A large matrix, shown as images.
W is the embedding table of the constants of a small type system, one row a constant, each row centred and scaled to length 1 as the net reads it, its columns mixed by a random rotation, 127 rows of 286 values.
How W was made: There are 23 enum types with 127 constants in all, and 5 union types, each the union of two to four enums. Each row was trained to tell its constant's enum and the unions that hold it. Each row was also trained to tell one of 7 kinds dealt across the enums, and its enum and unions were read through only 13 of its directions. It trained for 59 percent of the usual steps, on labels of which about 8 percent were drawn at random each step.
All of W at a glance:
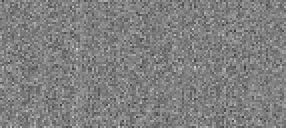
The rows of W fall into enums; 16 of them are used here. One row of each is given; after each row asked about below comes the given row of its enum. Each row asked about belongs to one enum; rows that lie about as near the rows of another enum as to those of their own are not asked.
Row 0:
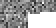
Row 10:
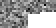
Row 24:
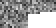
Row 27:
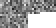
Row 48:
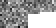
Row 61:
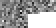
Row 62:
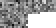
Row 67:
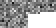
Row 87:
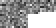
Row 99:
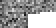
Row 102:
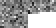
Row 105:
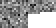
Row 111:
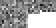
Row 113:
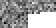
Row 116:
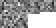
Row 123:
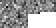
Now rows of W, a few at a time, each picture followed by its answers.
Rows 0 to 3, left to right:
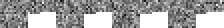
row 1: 116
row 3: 113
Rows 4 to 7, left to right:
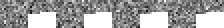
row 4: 10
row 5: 48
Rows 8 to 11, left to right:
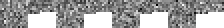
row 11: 113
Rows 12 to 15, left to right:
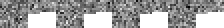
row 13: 116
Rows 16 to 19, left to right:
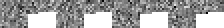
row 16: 61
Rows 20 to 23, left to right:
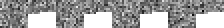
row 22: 10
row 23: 0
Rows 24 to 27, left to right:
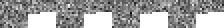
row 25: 27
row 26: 123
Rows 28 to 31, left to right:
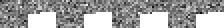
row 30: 67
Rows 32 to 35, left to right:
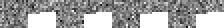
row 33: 62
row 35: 116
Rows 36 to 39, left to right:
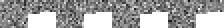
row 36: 87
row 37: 24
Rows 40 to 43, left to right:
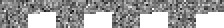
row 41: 24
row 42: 48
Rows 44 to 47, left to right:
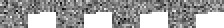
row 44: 116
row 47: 116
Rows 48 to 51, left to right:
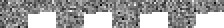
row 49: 10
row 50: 67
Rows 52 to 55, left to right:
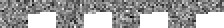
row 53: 27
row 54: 10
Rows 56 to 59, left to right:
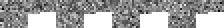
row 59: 27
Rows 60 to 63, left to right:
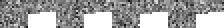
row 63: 113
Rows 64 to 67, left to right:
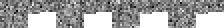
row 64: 24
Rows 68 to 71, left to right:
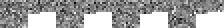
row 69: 113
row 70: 113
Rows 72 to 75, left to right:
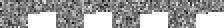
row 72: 62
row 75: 111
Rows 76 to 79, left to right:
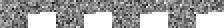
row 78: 105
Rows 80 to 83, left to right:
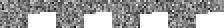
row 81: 48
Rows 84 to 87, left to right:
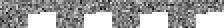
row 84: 111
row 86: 27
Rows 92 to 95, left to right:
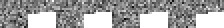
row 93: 87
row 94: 0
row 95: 48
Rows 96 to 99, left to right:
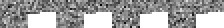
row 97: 10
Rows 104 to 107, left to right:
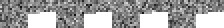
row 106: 27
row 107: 67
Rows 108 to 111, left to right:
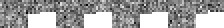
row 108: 123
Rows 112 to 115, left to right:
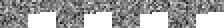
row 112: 67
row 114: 67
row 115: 62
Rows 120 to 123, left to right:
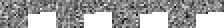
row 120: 48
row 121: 61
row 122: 0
